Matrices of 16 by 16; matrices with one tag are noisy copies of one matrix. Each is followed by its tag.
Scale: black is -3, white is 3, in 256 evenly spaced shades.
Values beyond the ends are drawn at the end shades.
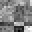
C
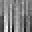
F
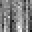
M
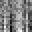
M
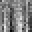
M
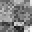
C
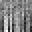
F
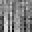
F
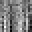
M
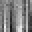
M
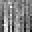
F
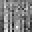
F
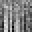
F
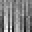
F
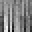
F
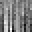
F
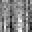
M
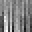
F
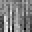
F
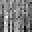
F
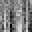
M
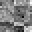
C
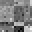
C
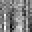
M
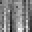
M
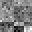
C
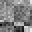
C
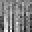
F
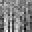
F
